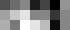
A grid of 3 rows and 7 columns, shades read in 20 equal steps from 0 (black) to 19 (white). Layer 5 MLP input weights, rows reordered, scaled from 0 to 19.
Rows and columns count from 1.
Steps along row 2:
up up down same down up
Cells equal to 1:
1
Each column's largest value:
13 15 19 17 14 4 11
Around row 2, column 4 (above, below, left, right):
2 17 17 10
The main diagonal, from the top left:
6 15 19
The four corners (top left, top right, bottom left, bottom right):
6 11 13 10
